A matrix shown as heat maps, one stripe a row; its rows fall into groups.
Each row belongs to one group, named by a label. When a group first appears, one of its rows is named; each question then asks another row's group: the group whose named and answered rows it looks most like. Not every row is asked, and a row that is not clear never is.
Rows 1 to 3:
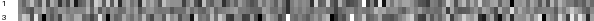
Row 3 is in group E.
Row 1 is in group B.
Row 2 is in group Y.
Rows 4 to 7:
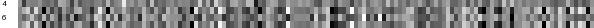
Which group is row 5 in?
E
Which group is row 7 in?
E
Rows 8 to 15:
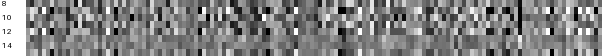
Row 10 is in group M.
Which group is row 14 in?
Y
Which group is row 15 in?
E
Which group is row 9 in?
E
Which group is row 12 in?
E
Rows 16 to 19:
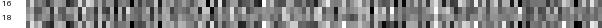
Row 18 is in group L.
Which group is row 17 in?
L
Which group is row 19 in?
M
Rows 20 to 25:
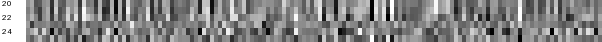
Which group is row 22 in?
L
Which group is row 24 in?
E
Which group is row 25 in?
B
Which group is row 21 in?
L
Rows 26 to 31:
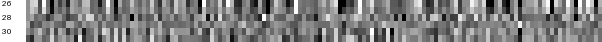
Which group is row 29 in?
Y
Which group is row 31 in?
B
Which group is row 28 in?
M
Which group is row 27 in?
E
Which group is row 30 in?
B
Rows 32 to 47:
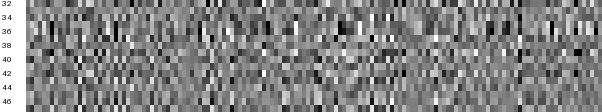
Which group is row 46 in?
L
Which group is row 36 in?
E
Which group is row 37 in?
L
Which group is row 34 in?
B
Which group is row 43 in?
B
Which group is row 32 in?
M
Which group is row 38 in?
Y
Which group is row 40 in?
B
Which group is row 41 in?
L
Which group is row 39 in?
M
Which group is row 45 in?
L
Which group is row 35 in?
E
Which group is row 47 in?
B
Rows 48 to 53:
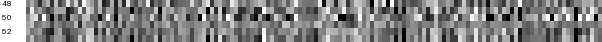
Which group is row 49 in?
M
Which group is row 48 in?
L
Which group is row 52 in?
M
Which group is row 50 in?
E
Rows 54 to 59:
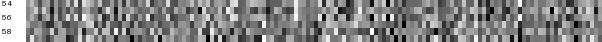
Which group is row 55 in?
E
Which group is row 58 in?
B
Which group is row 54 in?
L
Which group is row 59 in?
M
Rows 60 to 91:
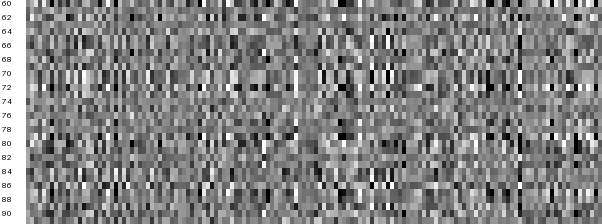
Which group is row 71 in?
L
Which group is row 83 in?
M
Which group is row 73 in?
L
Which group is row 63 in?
Y
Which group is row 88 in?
E
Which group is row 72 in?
E
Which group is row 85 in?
B
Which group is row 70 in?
L
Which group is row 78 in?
Y
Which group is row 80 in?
M
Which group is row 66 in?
B
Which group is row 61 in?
Y
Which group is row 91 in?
L
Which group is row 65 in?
B
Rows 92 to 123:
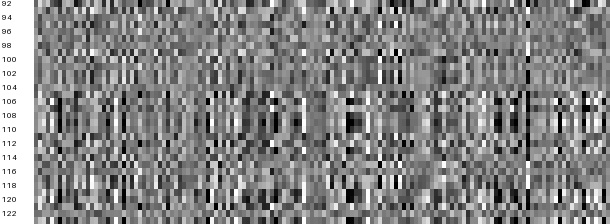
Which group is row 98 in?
Y
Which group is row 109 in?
E
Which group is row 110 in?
E
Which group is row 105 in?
M
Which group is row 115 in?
L
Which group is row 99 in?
L
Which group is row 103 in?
B
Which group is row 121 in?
M
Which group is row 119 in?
E
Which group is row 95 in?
B
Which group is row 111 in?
B
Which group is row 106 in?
E
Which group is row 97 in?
L
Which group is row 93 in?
L
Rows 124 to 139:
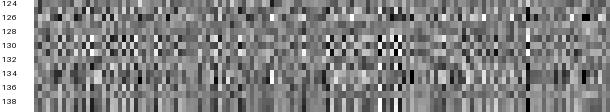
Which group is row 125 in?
B
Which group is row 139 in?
B
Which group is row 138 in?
B
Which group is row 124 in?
Y
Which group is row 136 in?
B
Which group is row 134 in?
M
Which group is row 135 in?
M
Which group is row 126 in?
M
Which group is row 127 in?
Y
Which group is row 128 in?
Y
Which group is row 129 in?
L
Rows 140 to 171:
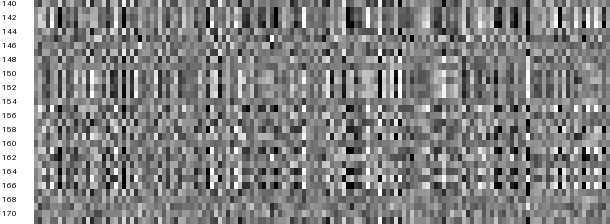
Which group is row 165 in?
L
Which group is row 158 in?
E
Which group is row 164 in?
E
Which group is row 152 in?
L
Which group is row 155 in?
E
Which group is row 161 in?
E
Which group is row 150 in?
L
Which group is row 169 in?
Y
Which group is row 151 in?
L
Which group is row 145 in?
M
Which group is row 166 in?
E
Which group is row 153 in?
L
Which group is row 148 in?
L
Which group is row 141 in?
E
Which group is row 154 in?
Y
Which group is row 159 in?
L
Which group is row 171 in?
B
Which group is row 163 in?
L
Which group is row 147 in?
B
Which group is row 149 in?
Y
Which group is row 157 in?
B
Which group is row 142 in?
E
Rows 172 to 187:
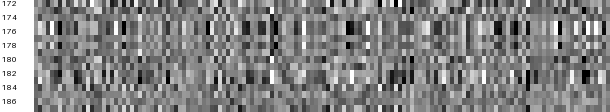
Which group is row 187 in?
B
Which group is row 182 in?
M
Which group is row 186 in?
Y
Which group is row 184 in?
B
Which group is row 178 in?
E
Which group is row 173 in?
M
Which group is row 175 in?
E
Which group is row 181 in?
L
